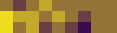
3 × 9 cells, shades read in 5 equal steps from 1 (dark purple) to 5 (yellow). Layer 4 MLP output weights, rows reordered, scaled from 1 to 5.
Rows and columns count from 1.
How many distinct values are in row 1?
3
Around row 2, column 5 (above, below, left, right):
3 3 3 3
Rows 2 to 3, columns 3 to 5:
4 3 4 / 4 2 3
